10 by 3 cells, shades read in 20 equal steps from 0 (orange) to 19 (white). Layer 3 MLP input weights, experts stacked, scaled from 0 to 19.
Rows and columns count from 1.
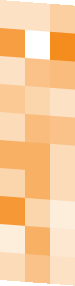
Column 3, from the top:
11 0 8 14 9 13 13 16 15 14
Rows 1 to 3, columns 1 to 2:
14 14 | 3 19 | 14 9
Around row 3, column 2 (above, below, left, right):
19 12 14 8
